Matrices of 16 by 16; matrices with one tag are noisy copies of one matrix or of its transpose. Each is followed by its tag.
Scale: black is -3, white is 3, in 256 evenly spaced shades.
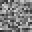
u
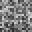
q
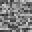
u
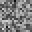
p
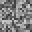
p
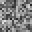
p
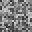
q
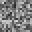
p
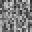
u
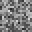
q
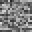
u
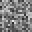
q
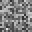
q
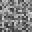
q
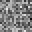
q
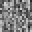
u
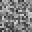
q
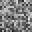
q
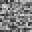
u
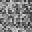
q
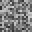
q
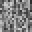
u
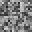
p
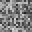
q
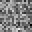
q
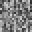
u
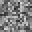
p
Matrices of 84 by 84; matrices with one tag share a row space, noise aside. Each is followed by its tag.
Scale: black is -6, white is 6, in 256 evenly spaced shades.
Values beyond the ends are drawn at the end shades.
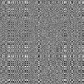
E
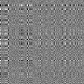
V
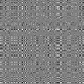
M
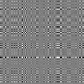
M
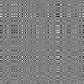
M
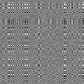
E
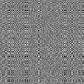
E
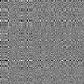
V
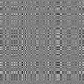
M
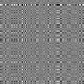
M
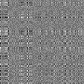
V
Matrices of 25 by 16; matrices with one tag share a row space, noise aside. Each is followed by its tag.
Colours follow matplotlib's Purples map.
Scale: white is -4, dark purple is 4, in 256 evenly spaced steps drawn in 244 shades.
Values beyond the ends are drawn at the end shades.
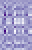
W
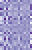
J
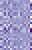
J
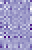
J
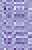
W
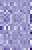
J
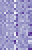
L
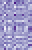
W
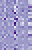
L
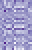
W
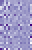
J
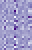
L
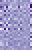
J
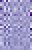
J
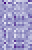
W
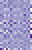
J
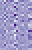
L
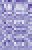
W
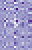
L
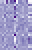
L
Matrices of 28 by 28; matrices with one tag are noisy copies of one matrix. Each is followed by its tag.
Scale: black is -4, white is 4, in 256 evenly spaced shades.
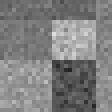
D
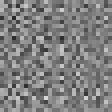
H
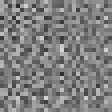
H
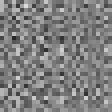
H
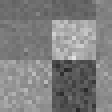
D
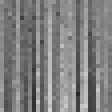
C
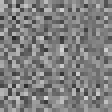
H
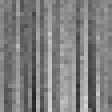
C
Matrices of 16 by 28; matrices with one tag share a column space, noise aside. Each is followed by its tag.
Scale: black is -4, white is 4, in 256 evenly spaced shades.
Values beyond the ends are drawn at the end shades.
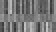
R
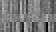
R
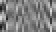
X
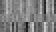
R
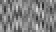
X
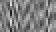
X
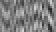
X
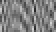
X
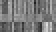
R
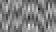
X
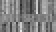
R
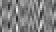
X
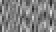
X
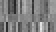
R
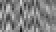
X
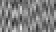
X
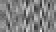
X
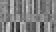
R
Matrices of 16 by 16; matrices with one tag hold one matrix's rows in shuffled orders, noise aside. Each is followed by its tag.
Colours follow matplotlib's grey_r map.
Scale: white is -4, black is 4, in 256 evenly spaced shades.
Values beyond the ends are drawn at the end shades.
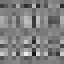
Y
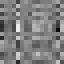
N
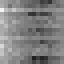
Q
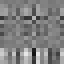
Y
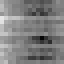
Q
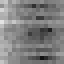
Q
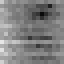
Q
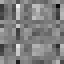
N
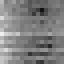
Q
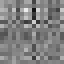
Y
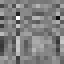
N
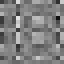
N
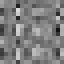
N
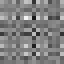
Y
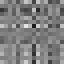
Y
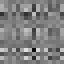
Y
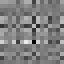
Y
